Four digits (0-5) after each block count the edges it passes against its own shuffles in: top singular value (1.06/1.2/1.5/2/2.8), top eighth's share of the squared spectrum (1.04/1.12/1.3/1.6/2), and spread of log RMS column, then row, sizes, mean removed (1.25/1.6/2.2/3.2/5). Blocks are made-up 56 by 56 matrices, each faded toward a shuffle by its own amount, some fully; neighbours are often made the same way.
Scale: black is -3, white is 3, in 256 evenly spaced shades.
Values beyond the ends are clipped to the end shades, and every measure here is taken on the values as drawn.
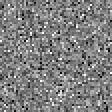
1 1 0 0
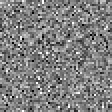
3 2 1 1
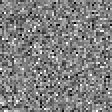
0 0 0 0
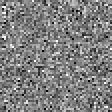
3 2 1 0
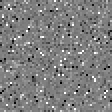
0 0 0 0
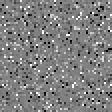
0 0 0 0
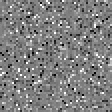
2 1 0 0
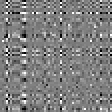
5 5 3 4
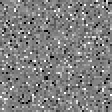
0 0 0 0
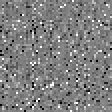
3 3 1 1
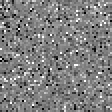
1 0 0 0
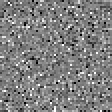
2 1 0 0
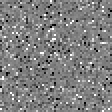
2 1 0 0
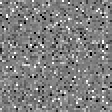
3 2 1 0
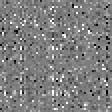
4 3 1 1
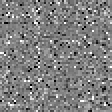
3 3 1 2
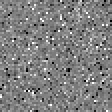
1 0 0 1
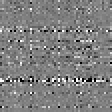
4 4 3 4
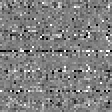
3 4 1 3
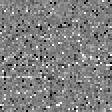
2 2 0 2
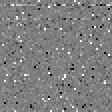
1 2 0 0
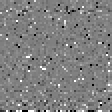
4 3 0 2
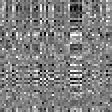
5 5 3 3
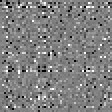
4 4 2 2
